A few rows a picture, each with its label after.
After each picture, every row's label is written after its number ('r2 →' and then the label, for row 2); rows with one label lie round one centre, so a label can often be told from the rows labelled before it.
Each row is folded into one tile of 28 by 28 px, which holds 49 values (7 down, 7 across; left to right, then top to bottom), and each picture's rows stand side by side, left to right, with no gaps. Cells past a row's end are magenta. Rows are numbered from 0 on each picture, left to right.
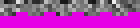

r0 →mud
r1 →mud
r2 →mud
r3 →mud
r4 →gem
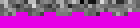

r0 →gem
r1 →gem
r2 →gem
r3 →mud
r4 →mud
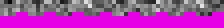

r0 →mud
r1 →mud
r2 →mud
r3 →gem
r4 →mud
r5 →mud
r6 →mud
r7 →gem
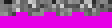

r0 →mud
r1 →gem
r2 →gem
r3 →gem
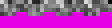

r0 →gem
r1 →mud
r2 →gem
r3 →gem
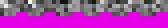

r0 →gem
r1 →gem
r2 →mud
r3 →mud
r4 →mud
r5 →mud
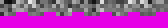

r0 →mud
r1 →gem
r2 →gem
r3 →mud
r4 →mud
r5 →gem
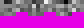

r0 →mud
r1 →mud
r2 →mud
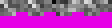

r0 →gem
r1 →gem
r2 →mud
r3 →gem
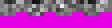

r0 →mud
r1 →mud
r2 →gem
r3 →mud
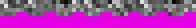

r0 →gem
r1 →gem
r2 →mud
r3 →gem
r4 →gem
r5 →gem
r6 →mud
